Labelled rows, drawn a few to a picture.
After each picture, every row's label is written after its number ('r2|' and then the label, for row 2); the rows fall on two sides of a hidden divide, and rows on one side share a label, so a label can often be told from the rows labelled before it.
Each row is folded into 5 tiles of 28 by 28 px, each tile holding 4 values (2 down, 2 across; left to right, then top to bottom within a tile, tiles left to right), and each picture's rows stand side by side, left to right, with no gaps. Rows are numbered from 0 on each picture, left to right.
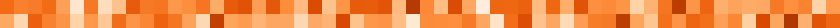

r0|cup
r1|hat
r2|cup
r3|cup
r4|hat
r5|cup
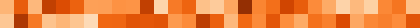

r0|hat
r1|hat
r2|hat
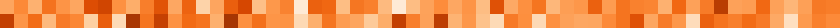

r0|hat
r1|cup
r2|cup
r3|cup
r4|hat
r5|hat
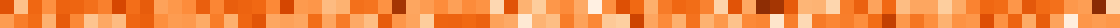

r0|hat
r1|hat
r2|hat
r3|cup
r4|hat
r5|cup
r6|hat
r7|hat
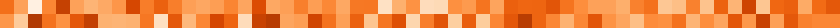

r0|hat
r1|hat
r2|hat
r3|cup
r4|cup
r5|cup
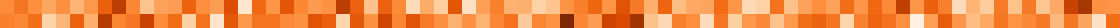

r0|hat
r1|cup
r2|hat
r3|cup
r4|hat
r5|cup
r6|cup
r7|cup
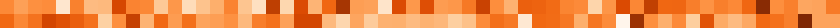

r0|hat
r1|cup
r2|hat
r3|hat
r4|hat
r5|hat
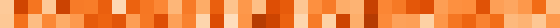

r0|cup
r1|hat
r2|cup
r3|hat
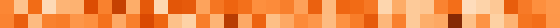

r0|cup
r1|cup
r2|cup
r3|cup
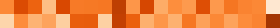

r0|hat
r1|hat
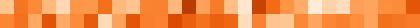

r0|cup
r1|hat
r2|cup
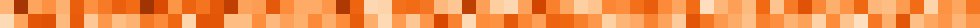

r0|hat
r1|hat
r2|hat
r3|hat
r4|cup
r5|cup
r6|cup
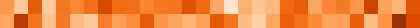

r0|cup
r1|hat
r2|hat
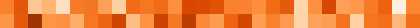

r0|cup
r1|hat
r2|cup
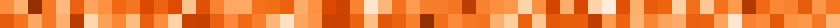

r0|hat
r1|hat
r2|hat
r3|hat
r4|cup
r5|hat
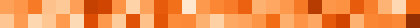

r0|cup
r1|cup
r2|cup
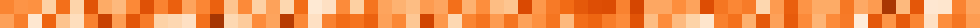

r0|cup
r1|hat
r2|cup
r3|cup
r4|hat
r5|cup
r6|hat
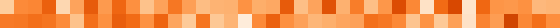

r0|cup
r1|cup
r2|hat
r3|cup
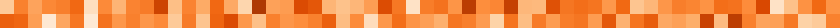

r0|hat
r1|hat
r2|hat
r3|cup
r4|hat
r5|hat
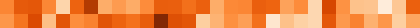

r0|cup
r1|hat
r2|hat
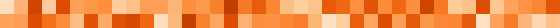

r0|cup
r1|cup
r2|hat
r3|hat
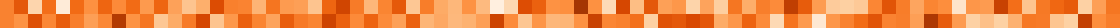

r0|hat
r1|cup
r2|hat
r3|hat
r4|hat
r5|cup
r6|cup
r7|cup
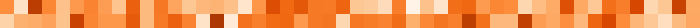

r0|cup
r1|hat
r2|hat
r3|cup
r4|hat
